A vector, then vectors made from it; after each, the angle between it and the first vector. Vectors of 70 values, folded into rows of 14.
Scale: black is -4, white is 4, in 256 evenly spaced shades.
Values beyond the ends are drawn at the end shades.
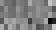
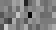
orthogonal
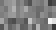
nearly opposite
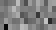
partly aligned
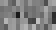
partly aligned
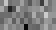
orthogonal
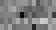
orthogonal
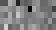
orthogonal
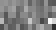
nearly opposite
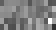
nearly opposite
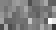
nearly opposite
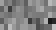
nearly parallel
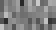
partly aligned
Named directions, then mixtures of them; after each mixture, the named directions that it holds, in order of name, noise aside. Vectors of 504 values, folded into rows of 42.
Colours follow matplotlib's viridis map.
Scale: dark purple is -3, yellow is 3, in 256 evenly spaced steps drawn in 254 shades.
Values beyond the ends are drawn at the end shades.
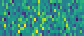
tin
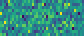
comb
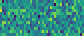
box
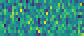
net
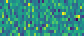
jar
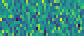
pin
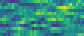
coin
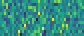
net, pin, tin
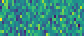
box, jar, pin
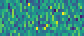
jar, net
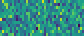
pin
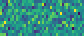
box, comb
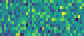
coin, jar, tin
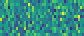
jar, pin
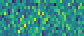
net, tin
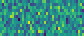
net, pin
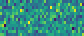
box, comb, net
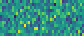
box, net, tin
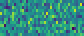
comb, net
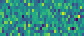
comb, jar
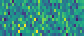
tin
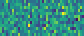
jar, net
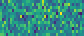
comb, pin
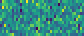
box, net, pin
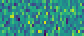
net, pin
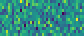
jar, net, tin
